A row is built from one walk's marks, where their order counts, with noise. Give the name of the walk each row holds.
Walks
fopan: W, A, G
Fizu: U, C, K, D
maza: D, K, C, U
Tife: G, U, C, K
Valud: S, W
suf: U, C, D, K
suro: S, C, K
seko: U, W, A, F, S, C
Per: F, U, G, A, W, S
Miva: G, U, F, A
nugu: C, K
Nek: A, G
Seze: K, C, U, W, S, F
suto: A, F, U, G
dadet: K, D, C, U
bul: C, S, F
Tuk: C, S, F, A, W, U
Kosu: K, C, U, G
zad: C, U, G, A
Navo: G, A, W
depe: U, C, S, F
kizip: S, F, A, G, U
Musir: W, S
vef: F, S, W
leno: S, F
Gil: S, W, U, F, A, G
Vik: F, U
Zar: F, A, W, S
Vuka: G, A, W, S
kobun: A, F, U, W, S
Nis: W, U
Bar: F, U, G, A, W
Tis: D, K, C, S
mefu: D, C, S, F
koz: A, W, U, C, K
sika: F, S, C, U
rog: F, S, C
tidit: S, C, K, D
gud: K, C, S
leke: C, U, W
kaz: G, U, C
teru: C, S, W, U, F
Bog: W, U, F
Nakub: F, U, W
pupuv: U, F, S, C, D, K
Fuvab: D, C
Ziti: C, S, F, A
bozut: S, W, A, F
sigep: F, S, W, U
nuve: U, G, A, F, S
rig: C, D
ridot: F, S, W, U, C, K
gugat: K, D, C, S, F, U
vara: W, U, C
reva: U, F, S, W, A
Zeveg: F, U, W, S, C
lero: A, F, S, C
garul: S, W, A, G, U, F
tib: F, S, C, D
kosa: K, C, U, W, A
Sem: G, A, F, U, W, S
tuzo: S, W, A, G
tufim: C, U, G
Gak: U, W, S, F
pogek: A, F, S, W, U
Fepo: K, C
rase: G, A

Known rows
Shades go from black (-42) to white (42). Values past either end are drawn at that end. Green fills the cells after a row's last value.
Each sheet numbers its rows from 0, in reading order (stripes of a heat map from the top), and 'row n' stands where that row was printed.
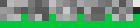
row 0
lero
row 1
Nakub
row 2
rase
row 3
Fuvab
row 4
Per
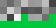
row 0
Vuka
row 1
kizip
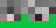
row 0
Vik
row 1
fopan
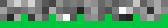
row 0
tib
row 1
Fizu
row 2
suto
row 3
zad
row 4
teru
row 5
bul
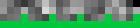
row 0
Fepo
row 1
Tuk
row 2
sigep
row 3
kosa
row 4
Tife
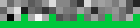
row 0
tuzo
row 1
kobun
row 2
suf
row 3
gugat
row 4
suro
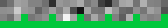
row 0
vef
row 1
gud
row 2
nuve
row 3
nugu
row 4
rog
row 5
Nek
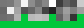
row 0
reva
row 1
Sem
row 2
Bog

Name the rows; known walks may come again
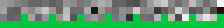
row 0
Fuvab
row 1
Valud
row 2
Miva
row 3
mefu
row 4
Nis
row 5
seko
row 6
Vuka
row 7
Sem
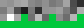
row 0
nuve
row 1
depe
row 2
suro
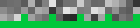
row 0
Musir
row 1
Bar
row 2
teru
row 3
Navo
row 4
dadet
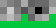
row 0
rase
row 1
Seze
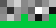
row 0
Ziti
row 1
garul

